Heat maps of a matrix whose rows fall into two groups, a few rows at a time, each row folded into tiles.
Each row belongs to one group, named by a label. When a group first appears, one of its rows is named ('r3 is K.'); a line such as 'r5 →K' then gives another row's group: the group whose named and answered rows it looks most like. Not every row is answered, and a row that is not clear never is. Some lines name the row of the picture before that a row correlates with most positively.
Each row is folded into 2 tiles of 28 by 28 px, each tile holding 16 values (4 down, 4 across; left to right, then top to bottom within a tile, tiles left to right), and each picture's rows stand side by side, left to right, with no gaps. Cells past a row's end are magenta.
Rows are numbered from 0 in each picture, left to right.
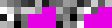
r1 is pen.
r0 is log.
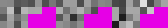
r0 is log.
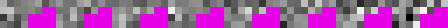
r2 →log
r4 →log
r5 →pen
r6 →log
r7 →pen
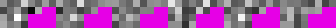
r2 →pen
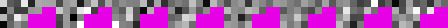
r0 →pen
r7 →log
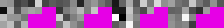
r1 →log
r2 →log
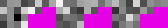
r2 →pen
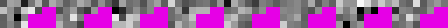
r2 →log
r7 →pen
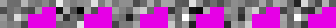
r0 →pen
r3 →pen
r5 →pen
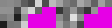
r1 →pen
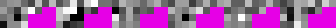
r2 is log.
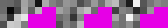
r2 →pen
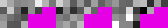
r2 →pen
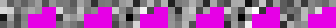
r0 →log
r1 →log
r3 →log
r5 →log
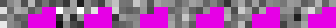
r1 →log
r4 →log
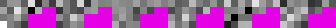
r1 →pen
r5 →log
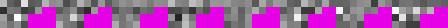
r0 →pen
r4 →pen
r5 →pen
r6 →log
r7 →log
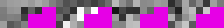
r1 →log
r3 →log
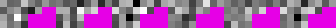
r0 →pen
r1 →log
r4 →log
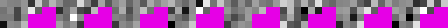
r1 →pen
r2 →pen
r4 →log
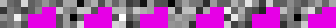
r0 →pen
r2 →log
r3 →log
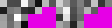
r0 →pen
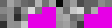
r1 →log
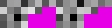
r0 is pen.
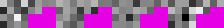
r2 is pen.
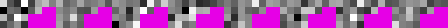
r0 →pen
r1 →pen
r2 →pen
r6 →pen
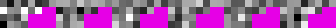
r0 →log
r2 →pen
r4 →pen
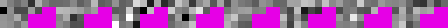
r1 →log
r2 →pen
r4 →log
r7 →log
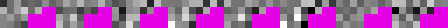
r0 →log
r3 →pen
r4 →pen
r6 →log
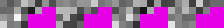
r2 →pen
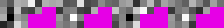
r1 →pen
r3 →pen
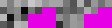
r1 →pen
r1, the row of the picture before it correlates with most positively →1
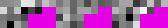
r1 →log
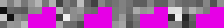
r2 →log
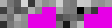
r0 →pen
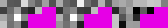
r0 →pen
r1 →pen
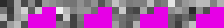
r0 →log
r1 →log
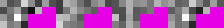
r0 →pen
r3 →pen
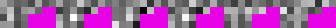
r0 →log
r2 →pen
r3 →pen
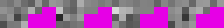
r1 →log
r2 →log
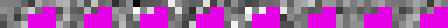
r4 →log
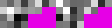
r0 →log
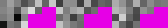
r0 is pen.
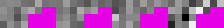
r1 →log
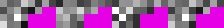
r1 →log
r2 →log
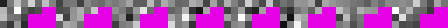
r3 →pen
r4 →pen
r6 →log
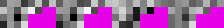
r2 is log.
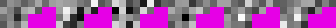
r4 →pen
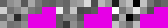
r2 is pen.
